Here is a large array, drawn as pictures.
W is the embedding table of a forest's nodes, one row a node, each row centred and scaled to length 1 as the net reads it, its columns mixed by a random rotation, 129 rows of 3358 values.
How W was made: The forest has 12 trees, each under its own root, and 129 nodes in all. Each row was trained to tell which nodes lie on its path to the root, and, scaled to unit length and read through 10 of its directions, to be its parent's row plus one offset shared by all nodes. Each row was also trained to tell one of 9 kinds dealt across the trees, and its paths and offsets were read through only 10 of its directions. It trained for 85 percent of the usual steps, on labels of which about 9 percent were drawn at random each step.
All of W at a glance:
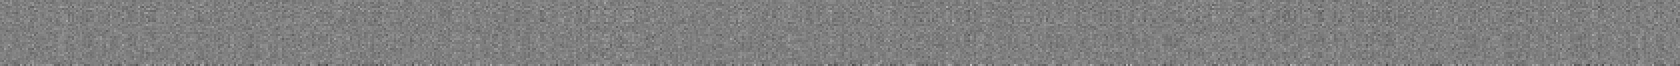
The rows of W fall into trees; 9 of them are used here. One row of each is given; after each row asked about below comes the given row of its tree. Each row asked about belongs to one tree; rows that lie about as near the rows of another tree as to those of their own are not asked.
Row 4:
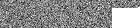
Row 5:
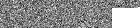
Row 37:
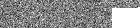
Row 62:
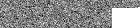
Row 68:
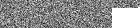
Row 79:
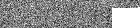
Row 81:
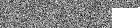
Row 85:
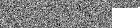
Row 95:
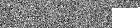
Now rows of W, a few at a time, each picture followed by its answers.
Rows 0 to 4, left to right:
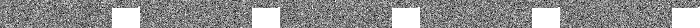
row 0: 85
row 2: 37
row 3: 5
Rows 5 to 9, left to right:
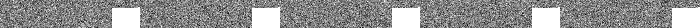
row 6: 4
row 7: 85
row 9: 62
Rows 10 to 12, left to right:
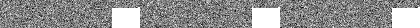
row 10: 5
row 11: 85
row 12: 68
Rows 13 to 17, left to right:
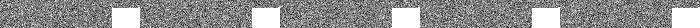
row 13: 68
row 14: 68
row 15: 37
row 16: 5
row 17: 81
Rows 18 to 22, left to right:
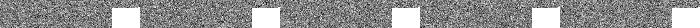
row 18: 62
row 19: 5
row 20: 37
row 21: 85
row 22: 37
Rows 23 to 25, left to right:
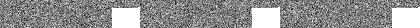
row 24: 79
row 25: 95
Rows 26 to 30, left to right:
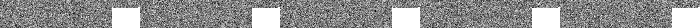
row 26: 85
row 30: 37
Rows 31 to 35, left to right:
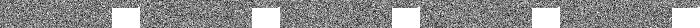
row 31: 68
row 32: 62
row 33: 85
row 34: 85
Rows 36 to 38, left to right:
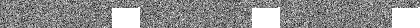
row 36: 95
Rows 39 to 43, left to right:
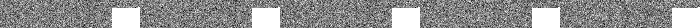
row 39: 37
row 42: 68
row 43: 4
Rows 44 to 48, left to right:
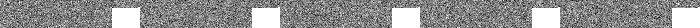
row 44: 62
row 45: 68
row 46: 62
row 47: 5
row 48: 95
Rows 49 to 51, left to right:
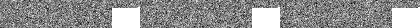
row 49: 85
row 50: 81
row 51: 95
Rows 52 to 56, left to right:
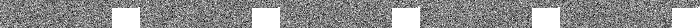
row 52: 62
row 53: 5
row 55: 68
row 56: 62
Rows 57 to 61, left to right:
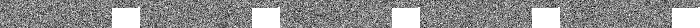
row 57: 68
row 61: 62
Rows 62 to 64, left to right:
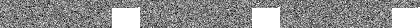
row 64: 62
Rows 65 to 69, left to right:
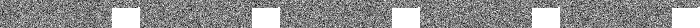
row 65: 37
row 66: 68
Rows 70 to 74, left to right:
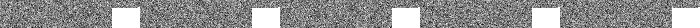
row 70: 4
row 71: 4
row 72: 81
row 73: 85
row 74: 37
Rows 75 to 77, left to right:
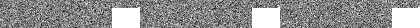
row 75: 95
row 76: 68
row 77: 37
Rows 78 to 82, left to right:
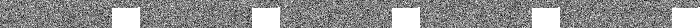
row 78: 4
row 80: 4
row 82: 79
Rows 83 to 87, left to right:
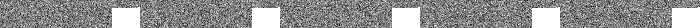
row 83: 4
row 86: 62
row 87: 62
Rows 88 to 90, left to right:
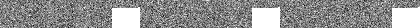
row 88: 5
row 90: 85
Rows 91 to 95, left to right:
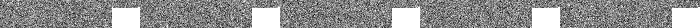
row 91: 85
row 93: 62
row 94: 4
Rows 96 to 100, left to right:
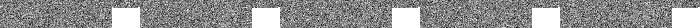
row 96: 37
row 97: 5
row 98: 81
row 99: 81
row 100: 95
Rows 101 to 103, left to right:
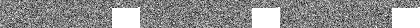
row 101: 5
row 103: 4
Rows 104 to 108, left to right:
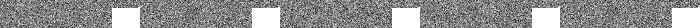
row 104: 68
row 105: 37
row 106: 4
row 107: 37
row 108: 37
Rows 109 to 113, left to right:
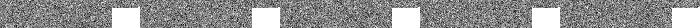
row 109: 85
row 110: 81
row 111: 4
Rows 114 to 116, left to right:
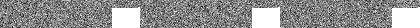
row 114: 4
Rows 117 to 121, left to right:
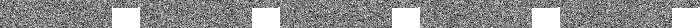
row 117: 85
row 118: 37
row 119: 62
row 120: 62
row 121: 5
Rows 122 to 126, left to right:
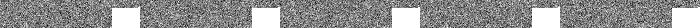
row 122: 4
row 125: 4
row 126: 5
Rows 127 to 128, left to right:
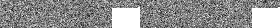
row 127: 85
